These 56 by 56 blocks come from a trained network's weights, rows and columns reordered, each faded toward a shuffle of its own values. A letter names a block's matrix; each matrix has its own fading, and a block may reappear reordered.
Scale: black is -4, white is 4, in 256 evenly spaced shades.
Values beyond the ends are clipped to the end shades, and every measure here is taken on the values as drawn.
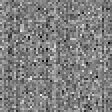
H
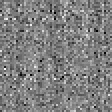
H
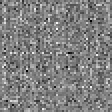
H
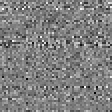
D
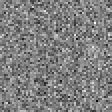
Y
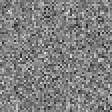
Y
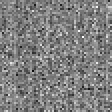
H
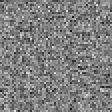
Y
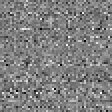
D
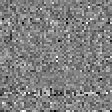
D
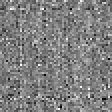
H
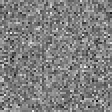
Y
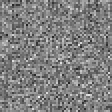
Y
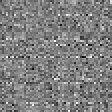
D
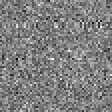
Y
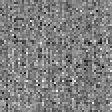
H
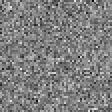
Y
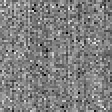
H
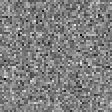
Y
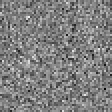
Y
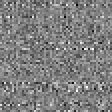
D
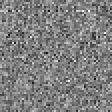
Y
